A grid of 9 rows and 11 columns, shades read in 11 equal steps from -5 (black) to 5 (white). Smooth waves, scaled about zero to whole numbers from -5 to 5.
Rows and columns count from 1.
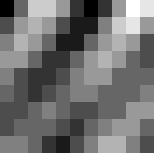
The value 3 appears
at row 1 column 3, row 1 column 4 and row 2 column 9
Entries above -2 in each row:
7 7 8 8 7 8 7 8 7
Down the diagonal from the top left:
-5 1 1 -3 -2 0 -2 0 2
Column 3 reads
3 2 1 -1 -3 -3 -1 -1 -1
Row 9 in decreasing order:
2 2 0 0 0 0 -1 -2 -2 -3 -4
